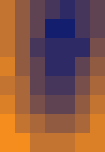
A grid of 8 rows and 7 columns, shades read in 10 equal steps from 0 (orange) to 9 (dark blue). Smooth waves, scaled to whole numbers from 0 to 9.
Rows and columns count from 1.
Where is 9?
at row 2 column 4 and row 2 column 5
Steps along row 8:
same up same same down same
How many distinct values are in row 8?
3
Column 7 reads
6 6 5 4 3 2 1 1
